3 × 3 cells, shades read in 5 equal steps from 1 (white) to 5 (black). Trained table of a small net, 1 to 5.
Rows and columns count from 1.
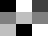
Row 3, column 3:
1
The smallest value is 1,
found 2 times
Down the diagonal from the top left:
5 2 1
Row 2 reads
3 2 3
